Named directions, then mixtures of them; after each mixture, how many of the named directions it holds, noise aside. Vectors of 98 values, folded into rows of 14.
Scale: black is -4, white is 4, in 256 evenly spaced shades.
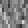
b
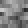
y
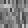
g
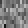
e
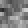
one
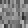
three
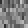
two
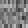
two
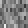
one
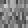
two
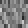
three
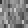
three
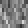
one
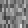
three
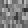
three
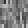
one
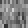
three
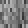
three
